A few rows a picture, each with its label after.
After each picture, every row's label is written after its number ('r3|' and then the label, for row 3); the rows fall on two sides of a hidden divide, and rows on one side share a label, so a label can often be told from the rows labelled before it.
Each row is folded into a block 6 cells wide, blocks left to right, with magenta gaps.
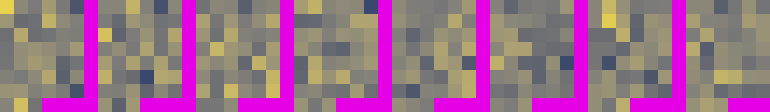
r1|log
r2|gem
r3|gem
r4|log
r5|gem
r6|gem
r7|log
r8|log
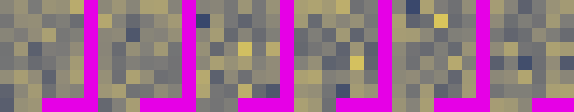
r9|gem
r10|log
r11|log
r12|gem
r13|gem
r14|gem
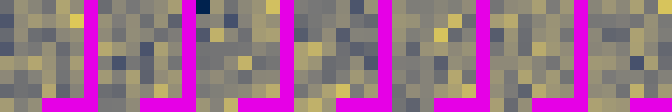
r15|log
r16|gem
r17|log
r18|gem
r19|gem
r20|log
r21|gem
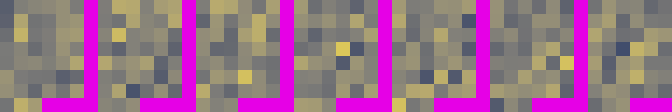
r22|log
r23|log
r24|log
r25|gem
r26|gem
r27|log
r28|log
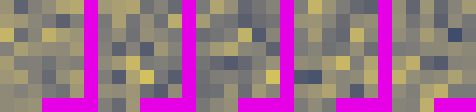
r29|gem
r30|log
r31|gem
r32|log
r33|gem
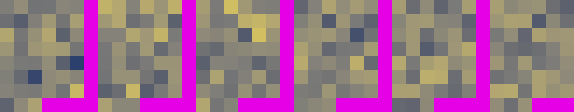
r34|gem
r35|gem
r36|log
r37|gem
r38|log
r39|log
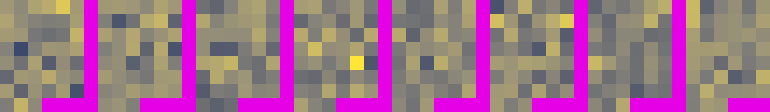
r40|log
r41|gem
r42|log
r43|gem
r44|gem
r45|log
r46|gem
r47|gem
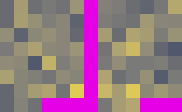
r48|gem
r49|gem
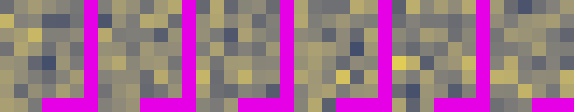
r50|gem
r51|gem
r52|log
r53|gem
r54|gem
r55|gem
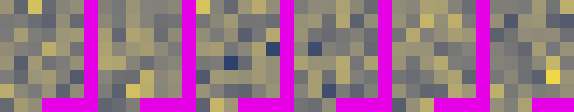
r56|log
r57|gem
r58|gem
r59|log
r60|log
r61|gem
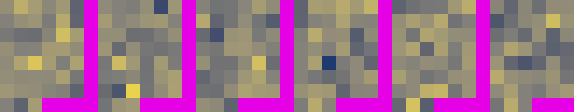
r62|log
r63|gem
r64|gem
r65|gem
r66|gem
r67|gem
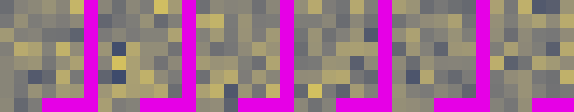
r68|gem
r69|log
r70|log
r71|log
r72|log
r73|gem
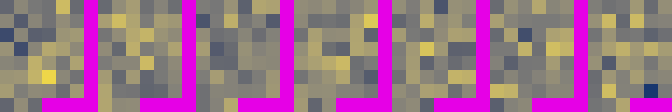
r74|log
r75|log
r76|gem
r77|log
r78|gem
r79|log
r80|log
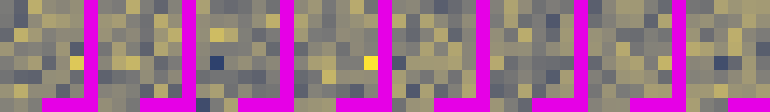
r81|log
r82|log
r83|log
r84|log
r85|gem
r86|gem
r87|log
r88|gem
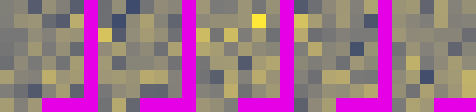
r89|log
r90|gem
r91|gem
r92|gem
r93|gem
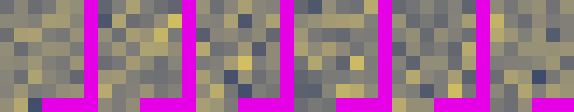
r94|log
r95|log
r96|log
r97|gem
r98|log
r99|gem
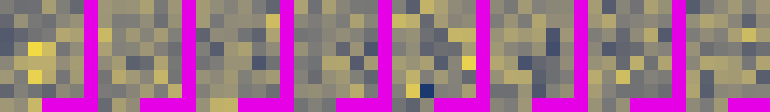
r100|log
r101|gem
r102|log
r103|log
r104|log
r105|gem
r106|log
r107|log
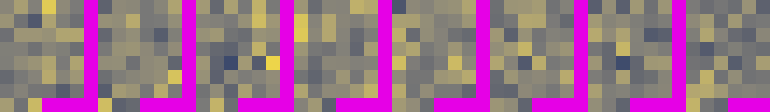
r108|log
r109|gem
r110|log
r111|gem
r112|gem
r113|gem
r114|gem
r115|log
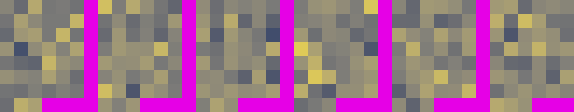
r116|log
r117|log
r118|gem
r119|gem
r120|gem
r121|gem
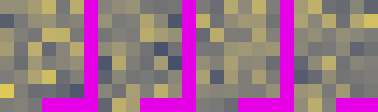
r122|log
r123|gem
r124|log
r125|log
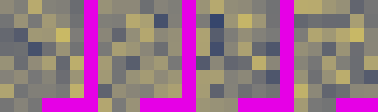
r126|log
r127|gem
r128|gem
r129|log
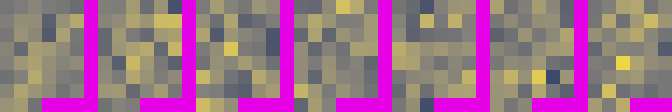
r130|log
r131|log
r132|gem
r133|log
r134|gem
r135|log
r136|log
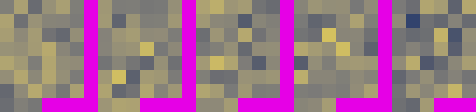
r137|gem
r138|gem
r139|log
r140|gem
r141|gem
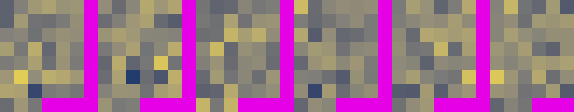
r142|log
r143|gem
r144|gem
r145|gem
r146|gem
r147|log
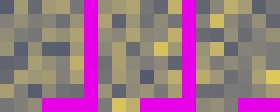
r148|log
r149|gem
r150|gem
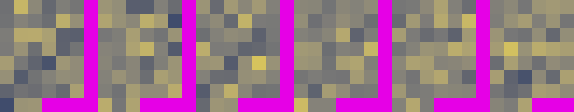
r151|gem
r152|gem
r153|gem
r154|gem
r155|log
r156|gem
